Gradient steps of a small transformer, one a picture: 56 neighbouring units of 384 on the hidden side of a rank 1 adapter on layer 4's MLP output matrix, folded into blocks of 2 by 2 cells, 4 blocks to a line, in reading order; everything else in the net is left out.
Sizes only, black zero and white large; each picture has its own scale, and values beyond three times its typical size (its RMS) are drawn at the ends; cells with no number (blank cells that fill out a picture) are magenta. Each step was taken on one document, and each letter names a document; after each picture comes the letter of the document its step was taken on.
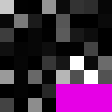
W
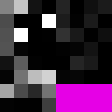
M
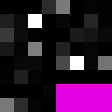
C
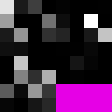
M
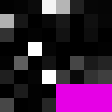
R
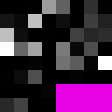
C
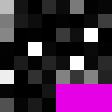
W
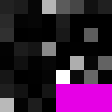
W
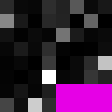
R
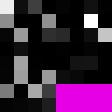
M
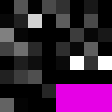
C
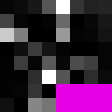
R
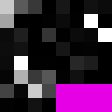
M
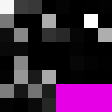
M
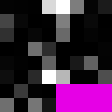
R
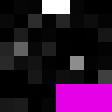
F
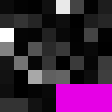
W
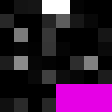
F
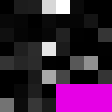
F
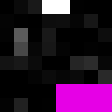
F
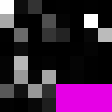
M
